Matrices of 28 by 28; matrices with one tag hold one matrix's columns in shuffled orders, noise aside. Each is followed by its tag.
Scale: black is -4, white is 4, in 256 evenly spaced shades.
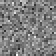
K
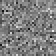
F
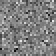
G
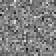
G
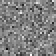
K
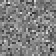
G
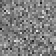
F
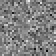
G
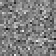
F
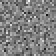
G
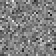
G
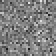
G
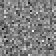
F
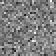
G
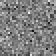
K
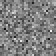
F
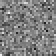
K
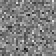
G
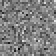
G
